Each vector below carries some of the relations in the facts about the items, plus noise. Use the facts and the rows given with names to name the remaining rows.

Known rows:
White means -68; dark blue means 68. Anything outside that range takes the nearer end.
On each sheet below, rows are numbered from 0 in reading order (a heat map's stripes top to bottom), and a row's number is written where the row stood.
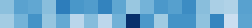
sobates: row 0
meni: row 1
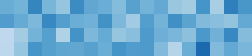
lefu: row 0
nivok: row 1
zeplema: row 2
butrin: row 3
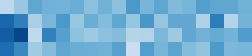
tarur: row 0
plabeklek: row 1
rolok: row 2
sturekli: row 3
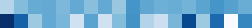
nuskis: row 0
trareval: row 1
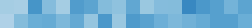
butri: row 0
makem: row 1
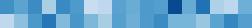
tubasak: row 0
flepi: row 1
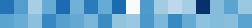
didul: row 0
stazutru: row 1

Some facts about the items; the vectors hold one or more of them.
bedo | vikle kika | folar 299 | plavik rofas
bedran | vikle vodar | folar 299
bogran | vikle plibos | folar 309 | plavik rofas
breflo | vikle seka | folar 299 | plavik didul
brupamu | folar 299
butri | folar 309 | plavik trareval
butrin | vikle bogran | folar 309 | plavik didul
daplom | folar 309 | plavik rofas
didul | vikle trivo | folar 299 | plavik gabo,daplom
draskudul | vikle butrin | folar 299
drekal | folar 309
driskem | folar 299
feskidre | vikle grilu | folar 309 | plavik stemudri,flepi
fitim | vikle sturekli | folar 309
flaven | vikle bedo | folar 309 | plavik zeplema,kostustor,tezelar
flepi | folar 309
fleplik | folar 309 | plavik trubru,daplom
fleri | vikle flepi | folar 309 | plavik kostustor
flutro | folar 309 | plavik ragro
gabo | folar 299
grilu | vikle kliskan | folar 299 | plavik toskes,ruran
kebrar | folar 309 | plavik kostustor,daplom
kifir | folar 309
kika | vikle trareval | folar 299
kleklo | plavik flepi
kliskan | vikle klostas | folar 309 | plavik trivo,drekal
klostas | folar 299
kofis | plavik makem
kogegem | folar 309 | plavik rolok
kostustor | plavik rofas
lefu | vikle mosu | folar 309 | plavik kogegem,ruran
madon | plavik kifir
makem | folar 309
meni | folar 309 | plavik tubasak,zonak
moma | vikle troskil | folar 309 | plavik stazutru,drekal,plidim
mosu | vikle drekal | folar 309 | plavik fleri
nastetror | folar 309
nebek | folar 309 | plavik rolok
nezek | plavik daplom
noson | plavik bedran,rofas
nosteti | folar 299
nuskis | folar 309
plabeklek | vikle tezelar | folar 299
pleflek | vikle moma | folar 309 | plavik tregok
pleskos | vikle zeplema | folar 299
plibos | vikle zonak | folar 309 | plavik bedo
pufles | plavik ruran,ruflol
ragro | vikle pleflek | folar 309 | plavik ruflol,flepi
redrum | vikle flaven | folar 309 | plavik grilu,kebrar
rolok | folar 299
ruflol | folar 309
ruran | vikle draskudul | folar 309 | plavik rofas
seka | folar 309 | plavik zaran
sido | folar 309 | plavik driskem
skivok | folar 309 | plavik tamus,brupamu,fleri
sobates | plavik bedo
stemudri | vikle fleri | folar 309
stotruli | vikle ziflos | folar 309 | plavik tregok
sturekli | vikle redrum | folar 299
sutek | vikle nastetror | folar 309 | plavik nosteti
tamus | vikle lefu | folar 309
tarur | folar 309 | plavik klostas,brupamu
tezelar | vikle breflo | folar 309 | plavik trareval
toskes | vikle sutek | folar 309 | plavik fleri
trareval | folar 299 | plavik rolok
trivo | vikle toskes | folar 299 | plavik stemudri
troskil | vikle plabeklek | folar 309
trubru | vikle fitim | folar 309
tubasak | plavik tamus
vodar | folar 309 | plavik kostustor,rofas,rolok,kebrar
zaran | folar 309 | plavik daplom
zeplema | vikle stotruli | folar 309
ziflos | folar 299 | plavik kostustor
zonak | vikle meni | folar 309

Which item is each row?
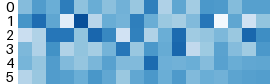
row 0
nebek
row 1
bedo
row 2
ragro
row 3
toskes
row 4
redrum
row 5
flutro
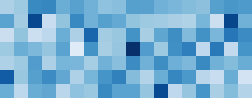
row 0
ruflol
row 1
ruran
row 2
zaran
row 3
seka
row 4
skivok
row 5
kostustor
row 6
fleri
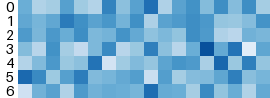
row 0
kebrar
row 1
kleklo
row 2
noson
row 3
tezelar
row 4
tamus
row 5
gabo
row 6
plibos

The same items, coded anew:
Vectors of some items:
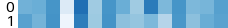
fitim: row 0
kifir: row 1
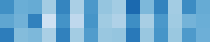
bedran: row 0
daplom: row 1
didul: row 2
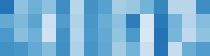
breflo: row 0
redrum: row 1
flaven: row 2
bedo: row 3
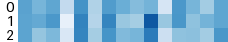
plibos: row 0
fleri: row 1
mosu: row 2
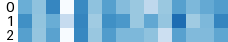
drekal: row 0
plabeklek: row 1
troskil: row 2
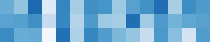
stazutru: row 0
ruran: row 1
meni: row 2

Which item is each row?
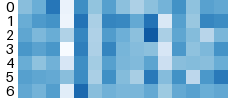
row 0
flepi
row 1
tubasak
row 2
vodar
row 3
zonak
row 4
butrin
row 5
rolok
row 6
feskidre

